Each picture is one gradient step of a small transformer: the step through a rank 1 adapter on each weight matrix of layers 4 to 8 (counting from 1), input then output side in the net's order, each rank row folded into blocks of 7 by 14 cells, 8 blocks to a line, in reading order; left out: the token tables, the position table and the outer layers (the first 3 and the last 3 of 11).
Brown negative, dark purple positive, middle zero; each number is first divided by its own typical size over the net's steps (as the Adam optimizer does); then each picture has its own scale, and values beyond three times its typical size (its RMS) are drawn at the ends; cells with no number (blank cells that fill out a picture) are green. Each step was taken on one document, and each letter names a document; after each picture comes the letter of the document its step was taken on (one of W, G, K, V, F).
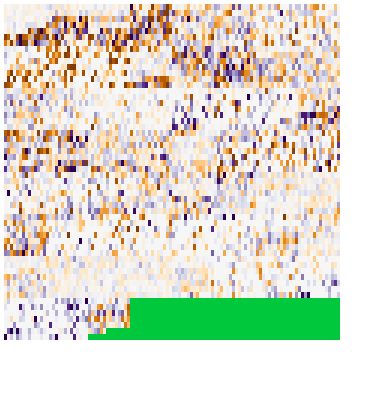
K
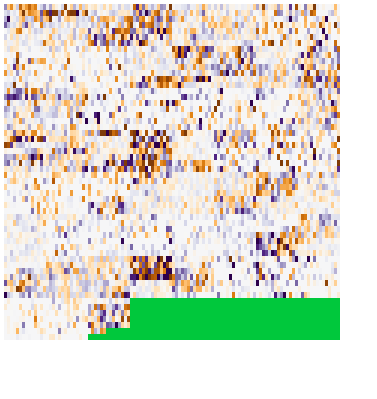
K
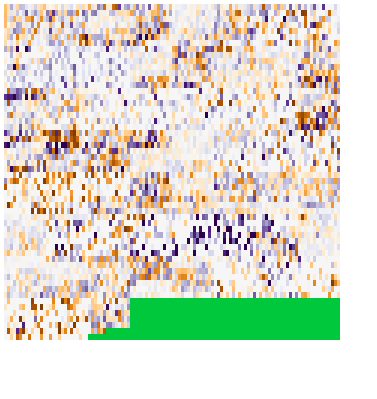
K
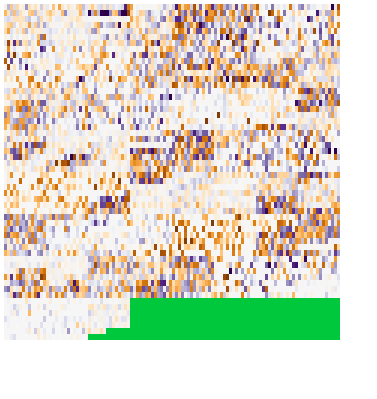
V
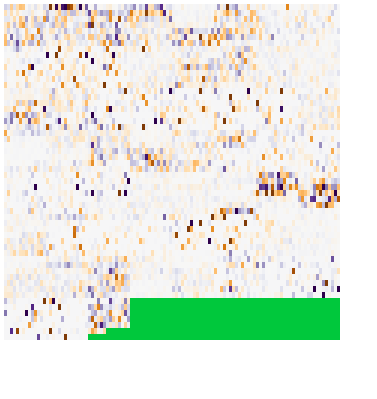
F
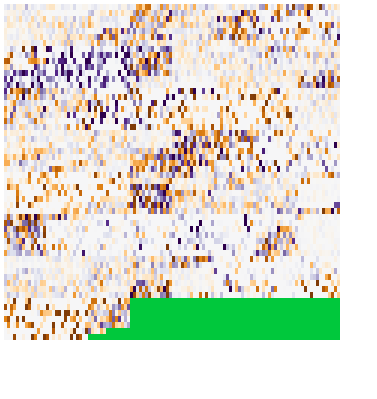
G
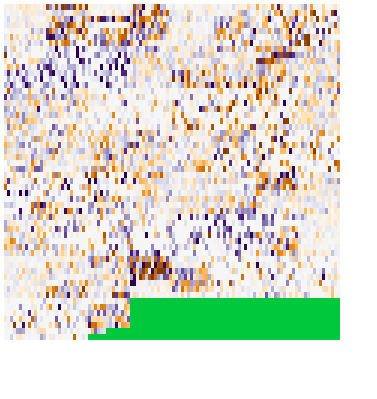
K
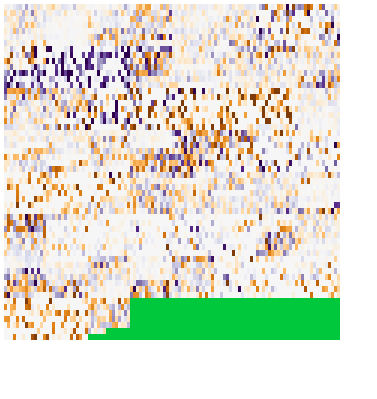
G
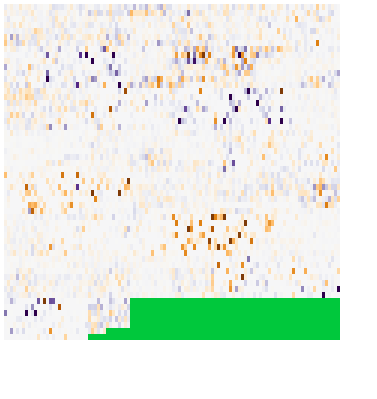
F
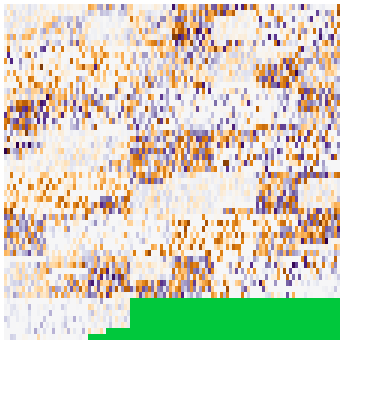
V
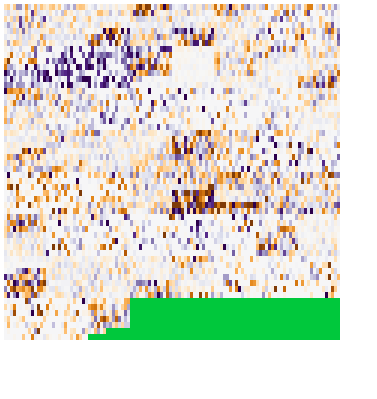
G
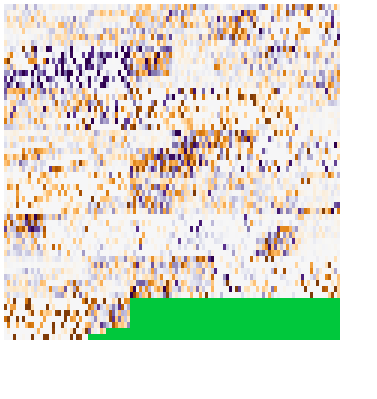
G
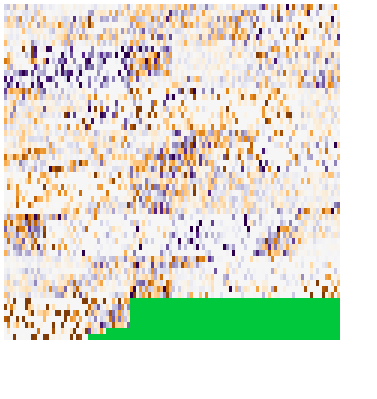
G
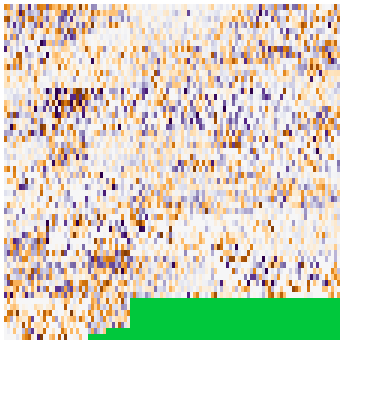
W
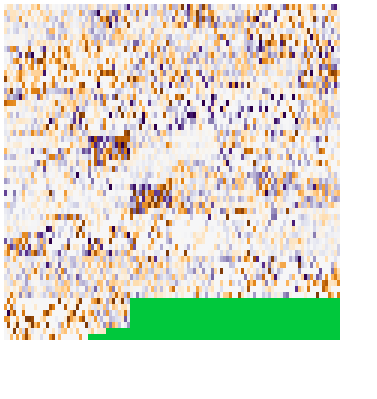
W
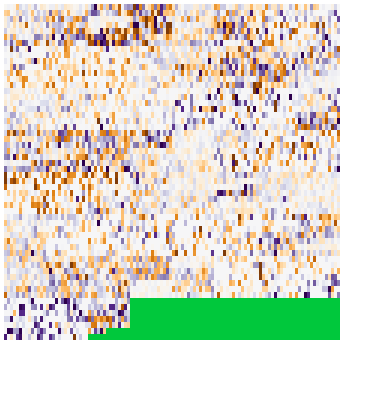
K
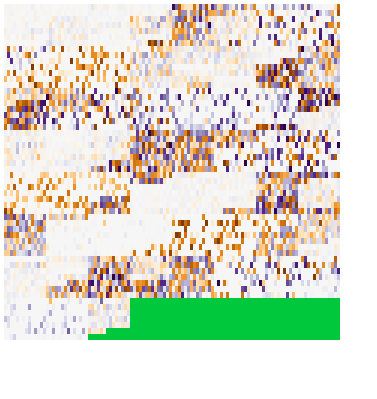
V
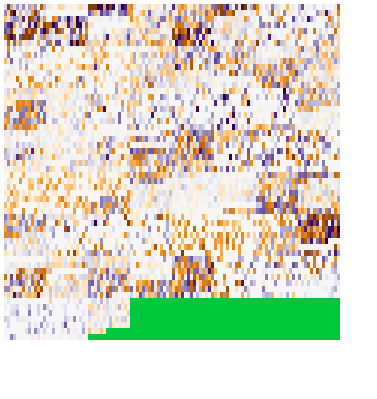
V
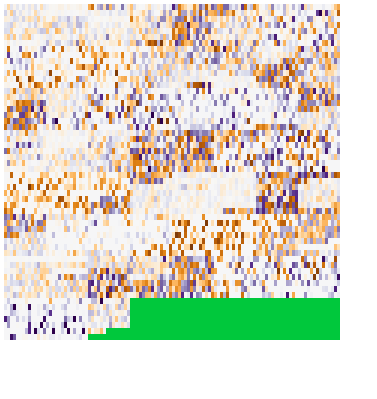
V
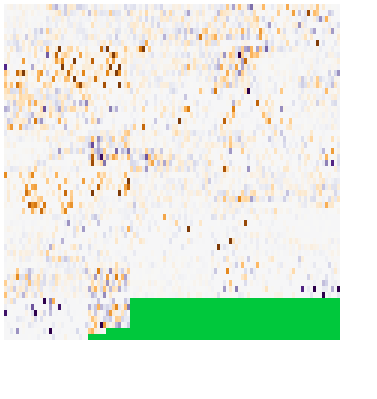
F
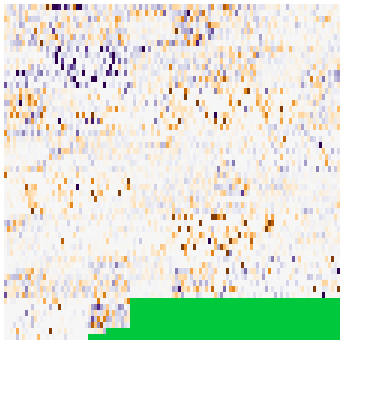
F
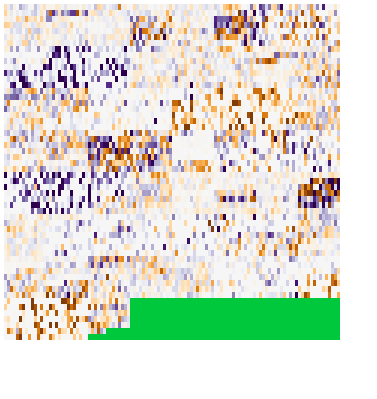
K
